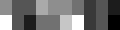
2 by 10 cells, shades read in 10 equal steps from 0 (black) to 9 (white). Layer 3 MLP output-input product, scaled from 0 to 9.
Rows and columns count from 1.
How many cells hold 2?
2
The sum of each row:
37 42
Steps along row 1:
down same up down same down down up down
